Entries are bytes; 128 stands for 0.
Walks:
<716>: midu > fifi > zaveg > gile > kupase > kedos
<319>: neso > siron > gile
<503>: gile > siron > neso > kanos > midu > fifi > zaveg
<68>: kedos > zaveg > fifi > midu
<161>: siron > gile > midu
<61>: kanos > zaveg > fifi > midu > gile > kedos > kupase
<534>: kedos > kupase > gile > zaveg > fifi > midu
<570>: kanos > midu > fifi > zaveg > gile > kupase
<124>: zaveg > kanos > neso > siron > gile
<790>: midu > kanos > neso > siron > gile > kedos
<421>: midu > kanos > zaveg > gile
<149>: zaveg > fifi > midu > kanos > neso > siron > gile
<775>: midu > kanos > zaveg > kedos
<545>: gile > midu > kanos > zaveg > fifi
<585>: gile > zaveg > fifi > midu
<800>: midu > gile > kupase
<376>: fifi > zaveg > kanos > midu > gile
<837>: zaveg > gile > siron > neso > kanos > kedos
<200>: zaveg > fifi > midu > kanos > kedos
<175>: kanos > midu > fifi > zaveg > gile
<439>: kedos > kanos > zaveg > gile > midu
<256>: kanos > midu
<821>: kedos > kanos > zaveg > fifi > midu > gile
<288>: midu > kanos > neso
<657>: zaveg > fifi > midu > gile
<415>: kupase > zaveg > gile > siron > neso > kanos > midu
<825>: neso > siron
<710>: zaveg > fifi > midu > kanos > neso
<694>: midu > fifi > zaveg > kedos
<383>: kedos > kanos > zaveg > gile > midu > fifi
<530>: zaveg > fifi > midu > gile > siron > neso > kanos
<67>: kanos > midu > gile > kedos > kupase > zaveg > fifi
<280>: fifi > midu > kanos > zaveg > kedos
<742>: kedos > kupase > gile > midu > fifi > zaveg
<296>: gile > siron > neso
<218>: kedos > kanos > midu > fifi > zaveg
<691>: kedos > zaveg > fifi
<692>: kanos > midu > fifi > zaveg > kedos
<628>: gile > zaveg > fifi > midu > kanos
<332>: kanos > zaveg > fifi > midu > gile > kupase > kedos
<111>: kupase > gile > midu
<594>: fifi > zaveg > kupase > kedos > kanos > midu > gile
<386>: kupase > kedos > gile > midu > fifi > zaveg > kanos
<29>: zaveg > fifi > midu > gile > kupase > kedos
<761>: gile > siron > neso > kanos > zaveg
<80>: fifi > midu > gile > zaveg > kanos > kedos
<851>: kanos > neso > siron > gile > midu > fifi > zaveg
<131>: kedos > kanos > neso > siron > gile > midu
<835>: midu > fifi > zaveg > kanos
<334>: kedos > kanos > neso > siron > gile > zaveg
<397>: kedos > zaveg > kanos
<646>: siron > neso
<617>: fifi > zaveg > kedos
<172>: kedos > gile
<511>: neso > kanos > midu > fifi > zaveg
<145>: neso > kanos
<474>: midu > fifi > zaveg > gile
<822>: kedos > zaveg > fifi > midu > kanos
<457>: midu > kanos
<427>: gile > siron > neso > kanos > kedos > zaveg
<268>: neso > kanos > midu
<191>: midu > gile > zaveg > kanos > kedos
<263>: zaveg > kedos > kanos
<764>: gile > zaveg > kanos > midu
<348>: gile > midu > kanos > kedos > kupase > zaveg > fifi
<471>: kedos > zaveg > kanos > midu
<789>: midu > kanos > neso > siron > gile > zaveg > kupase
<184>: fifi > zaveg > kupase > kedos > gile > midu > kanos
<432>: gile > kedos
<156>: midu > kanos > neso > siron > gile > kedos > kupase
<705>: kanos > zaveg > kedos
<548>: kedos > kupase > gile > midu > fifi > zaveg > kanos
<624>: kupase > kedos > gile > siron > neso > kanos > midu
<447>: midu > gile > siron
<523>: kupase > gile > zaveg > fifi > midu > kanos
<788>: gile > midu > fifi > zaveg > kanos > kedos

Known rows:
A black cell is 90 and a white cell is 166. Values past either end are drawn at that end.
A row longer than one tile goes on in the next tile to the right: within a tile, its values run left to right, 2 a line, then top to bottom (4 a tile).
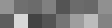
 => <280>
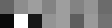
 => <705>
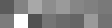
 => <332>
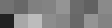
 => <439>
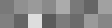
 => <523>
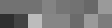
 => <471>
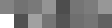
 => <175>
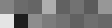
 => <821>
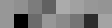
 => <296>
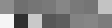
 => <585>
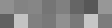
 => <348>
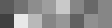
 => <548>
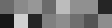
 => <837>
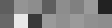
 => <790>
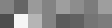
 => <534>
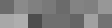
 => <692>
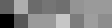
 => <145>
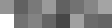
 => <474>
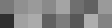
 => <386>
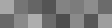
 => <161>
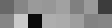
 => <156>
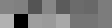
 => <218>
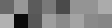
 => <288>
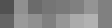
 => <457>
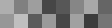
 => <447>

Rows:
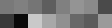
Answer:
<131>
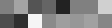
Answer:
<268>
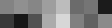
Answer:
<427>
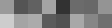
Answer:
<376>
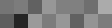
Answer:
<822>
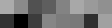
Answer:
<646>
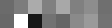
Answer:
<716>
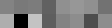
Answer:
<530>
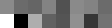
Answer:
<149>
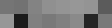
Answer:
<124>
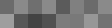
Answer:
<200>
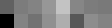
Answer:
<397>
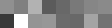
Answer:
<67>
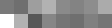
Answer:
<570>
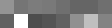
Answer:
<80>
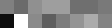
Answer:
<184>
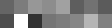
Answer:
<191>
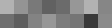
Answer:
<319>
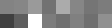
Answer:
<415>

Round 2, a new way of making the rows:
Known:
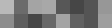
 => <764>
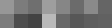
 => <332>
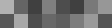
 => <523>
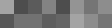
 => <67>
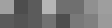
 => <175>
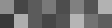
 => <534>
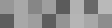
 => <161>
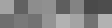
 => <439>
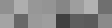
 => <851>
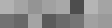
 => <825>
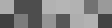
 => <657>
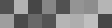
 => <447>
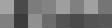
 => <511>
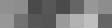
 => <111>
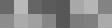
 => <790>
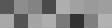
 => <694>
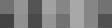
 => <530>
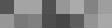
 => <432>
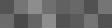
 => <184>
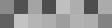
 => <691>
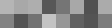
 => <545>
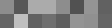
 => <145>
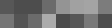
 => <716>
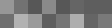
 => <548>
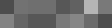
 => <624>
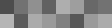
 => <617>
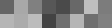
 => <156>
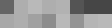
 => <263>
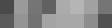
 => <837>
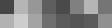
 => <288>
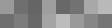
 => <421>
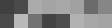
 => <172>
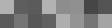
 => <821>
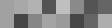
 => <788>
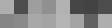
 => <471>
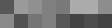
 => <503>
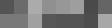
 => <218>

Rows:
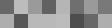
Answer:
<775>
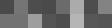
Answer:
<742>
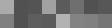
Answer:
<376>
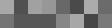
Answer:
<268>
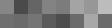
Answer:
<474>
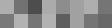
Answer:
<149>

